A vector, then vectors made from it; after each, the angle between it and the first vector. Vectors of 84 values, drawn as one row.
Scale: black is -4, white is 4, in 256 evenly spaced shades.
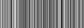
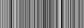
nearly parallel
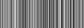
nearly parallel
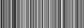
nearly opposite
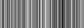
orthogonal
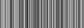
partly aligned
